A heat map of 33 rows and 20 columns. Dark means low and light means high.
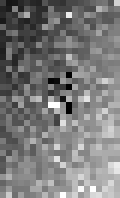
Slope: up to the bottom right. Ninth with the highest average: bottom right. Ninth with the lowest average: top left. Odd patch: rougher, in the centre. Mirror symmetry: none. Stripes: none. Roughest part: centre.
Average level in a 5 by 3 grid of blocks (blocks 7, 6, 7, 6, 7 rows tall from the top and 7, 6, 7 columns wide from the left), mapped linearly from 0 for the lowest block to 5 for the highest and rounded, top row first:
012 / 123 / 224 / 234 / 345
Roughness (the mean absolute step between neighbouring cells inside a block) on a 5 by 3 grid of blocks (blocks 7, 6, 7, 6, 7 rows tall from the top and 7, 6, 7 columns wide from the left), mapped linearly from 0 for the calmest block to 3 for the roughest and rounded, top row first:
111
110
131
110
011
